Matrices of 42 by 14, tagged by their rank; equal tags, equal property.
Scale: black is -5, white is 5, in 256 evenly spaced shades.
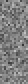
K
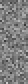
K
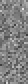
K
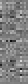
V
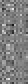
V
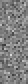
K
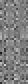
V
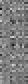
V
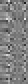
V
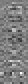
V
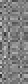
V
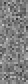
K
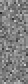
K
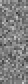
K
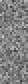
K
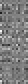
V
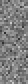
K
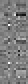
V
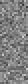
K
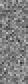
K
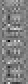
V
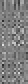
V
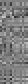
V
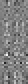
V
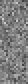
K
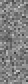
K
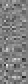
V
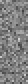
K
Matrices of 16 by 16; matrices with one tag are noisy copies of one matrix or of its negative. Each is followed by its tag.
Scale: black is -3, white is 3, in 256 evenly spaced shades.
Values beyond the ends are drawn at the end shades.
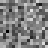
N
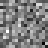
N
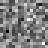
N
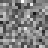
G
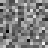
N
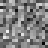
N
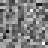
N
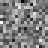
G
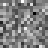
G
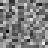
N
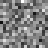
G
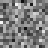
G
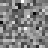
G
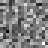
N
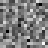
N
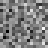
N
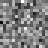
G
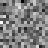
G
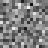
G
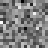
G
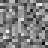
N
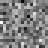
G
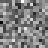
G
